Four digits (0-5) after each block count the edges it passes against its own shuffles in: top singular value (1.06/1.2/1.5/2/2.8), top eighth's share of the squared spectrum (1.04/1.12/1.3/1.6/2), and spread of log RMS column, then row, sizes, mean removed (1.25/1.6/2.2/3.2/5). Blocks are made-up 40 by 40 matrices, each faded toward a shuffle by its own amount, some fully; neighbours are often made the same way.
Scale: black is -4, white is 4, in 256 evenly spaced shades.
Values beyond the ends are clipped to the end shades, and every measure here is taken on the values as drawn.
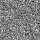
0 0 0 1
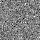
0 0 0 0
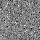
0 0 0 0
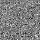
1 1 0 2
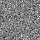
0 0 0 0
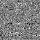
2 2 0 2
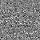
1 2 0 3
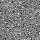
0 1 0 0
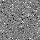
0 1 0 0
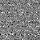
1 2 0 2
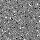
0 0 0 0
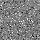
0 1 0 0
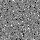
0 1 0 0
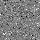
1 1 0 0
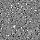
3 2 1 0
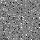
3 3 1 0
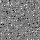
1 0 0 0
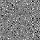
3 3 2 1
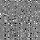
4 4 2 2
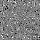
3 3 1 1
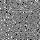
3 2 1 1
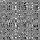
4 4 2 2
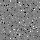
1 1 0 0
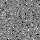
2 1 0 0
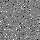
0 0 0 0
